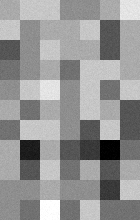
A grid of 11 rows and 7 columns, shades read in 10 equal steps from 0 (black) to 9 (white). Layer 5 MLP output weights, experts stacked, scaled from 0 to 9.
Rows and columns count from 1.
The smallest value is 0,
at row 8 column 6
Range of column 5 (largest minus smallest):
5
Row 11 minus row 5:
0 -3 1 -1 0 0 -3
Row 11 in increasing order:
4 4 4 4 5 7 9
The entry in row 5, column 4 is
5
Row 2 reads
7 5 6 6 7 3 6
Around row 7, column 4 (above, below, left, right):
5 3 7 3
